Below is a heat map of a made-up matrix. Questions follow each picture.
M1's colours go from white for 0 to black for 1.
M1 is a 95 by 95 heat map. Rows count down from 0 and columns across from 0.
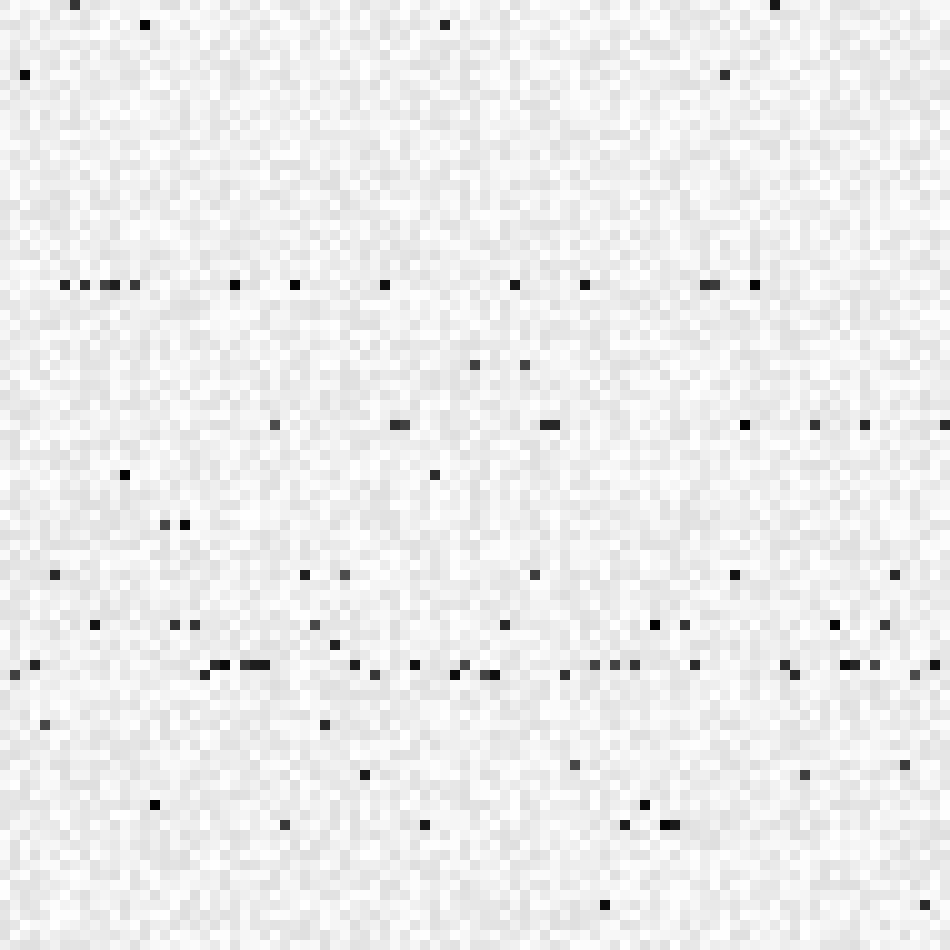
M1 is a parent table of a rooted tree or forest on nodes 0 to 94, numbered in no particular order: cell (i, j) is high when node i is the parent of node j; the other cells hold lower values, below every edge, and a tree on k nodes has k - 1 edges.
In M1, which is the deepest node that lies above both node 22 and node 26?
66
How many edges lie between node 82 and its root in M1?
0
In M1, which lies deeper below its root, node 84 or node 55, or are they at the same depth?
the same depth
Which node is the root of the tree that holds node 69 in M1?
82
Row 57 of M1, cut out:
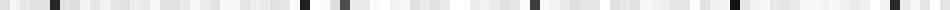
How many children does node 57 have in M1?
6
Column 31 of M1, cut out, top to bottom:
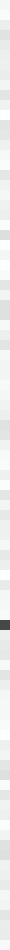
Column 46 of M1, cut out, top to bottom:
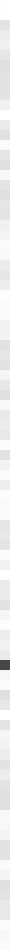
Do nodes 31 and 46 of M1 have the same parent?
no
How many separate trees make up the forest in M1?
3
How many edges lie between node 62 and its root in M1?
1
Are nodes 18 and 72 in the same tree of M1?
yes
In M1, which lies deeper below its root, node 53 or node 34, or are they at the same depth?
the same depth
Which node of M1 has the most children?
66
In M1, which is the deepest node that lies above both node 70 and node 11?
28
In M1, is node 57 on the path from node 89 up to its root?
yes
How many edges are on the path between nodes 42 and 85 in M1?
3
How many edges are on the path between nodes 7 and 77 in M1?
2
